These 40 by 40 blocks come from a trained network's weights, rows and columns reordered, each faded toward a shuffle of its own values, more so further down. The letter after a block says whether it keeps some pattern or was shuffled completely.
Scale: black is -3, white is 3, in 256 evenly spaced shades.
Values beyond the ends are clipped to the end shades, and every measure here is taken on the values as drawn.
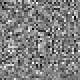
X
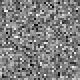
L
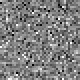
L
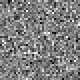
L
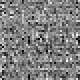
X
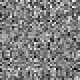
X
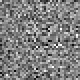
X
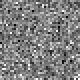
L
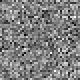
X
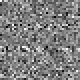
X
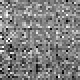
X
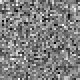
L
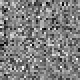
X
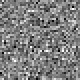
X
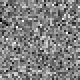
L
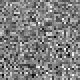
X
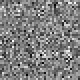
X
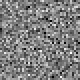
L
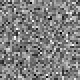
L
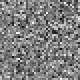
X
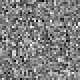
X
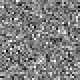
L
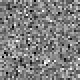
L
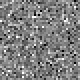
L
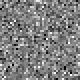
L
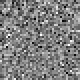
L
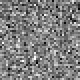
L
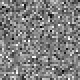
L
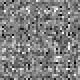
X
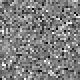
L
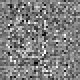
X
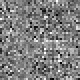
X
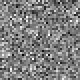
X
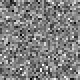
L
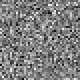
X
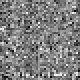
X
